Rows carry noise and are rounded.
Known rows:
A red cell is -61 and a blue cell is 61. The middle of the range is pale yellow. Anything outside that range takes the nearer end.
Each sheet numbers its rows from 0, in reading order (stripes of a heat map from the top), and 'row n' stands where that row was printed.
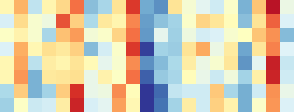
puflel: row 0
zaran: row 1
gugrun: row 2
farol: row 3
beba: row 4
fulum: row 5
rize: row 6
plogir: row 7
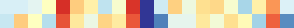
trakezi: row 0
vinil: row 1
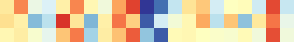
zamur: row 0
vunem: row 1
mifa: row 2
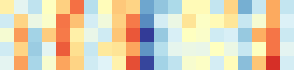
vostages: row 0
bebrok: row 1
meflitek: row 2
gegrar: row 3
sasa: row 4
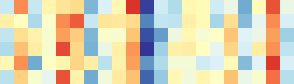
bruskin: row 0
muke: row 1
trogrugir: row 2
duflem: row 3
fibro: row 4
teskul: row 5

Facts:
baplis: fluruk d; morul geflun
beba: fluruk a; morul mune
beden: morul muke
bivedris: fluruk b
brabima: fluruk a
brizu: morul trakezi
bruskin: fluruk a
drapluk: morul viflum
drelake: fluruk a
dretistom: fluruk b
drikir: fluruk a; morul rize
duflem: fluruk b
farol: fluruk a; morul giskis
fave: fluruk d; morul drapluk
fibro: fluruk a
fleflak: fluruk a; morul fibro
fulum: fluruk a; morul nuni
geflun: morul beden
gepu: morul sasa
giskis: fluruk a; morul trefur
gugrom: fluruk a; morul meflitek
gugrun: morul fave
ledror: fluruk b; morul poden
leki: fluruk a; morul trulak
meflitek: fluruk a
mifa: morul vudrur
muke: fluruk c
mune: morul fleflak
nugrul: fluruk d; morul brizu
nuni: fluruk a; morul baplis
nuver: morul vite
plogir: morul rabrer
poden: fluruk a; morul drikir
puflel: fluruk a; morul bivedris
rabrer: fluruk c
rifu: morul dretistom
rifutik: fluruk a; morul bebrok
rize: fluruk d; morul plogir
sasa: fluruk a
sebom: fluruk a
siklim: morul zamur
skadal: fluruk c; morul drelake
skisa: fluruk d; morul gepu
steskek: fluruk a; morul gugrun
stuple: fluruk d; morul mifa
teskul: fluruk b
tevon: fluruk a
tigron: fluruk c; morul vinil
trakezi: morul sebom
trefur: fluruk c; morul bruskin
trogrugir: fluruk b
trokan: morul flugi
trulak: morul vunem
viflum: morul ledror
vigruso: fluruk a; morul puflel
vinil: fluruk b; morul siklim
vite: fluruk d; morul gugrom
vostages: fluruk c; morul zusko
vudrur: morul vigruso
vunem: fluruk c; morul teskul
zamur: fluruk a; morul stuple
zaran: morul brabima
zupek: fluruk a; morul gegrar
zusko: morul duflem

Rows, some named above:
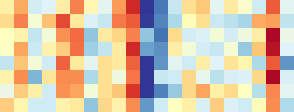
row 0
zamur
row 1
gugrom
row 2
vudrur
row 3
puflel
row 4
vinil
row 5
nuni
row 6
siklim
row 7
viflum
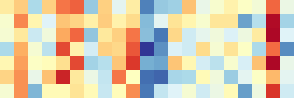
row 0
geflun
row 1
mune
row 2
vudrur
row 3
vinil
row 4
vigruso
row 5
vite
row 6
fibro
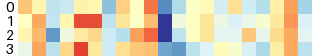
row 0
viflum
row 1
beden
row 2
leki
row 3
nuver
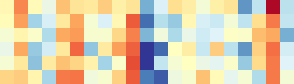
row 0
mune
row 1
steskek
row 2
gugrun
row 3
drikir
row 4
sebom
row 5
stuple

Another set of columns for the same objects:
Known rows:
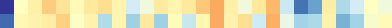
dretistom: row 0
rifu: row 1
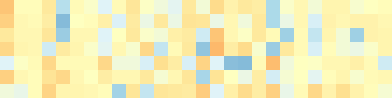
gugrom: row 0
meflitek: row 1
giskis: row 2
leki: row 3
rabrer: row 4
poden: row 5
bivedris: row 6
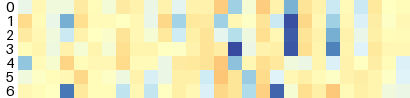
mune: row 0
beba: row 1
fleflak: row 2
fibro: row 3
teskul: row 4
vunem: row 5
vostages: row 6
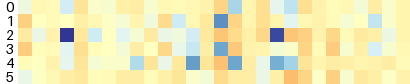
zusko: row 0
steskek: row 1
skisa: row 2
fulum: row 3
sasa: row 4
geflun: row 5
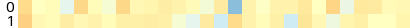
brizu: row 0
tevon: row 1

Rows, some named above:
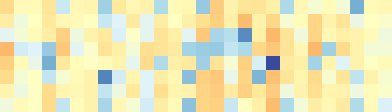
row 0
farol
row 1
vinil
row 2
muke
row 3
skadal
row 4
beba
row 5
tigron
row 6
vinil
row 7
trefur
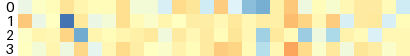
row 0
rabrer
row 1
nugrul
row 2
bruskin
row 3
baplis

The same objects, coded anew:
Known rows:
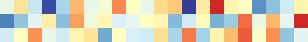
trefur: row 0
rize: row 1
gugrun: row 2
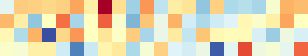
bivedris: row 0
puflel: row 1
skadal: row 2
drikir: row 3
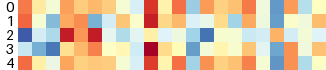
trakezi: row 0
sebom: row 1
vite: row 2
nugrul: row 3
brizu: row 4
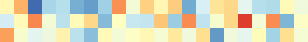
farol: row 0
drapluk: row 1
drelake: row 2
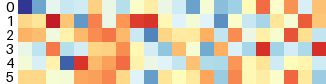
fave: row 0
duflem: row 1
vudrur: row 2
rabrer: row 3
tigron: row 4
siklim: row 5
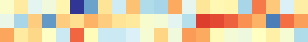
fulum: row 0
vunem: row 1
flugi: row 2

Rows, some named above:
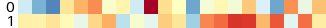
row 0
nugrul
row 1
trulak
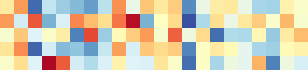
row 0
giskis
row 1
vostages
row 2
fibro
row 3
bruskin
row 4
meflitek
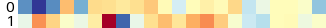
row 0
skisa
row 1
mune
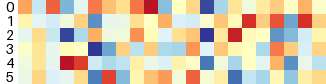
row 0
vostages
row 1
leki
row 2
trefur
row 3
nuni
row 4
gugrom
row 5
fleflak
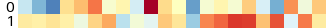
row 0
nugrul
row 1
trulak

